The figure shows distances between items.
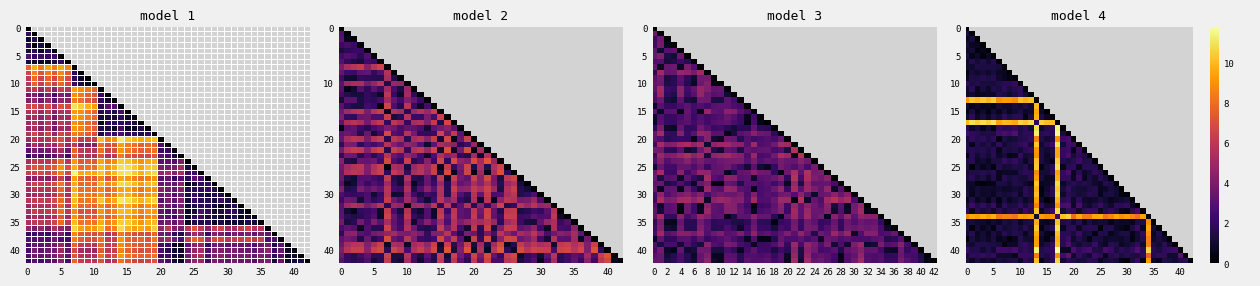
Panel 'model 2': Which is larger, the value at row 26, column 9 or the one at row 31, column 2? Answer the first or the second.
the first
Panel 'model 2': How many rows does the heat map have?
43
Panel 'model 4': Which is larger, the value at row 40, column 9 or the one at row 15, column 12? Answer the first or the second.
the first
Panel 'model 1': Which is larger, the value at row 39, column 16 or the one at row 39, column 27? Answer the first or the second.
the first
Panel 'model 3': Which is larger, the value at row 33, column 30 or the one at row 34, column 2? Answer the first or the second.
the first
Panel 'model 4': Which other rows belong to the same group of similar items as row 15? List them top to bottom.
0, 1, 2, 3, 4, 5, 6, 7, 8, 9, 10, 11, 12, 14, 16, 18, 19, 20, 21, 22, 23, 24, 25, 26, 27, 28, 29, 30, 31, 32, 33, 35, 36, 37, 38, 39, 40, 41, 42
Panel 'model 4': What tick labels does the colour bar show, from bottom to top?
0, 2, 4, 6, 8, 10
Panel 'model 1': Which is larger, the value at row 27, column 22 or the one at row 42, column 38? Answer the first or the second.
the second
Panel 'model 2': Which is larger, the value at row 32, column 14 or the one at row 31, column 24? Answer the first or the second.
the first
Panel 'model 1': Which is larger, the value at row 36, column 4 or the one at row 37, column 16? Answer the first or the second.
the second
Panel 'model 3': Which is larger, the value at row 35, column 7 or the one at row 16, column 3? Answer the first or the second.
the first
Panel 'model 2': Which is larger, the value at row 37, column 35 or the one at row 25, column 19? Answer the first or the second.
the second
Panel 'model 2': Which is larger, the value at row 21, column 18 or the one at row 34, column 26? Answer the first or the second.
the second
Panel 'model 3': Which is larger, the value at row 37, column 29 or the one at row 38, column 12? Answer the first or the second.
the first
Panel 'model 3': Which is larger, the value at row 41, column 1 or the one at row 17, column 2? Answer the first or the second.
the first
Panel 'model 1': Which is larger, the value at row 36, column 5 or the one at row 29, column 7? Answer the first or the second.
the second
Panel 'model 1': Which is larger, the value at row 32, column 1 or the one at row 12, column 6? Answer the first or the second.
the first
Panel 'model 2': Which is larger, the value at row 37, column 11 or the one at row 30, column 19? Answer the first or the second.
the first
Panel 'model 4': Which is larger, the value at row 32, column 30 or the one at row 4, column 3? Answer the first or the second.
the first
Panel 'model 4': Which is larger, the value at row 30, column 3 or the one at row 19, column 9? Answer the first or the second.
the second
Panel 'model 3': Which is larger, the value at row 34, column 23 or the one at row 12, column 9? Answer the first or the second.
the first
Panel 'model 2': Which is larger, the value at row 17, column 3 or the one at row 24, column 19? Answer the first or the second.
the first
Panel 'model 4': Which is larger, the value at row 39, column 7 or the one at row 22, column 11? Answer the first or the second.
the second
